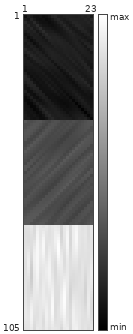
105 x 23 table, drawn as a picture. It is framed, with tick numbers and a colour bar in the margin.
The table splits into 3 rows of 1 panel. Panel 1,1: very low, slanting down to the right, faint in contrast. Panel 2,1: low, slanting up to the right, faint in contrast. Panel 3,1: very high, streaked downward, faint in contrast.
